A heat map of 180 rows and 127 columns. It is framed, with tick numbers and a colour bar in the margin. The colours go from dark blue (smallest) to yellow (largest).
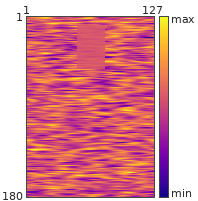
The top middle is the calmest part. The grain runs across in streaks. There is no overall slope. An odd patch, calmer than its surroundings, sits in the top middle. The halves do not mirror each other.
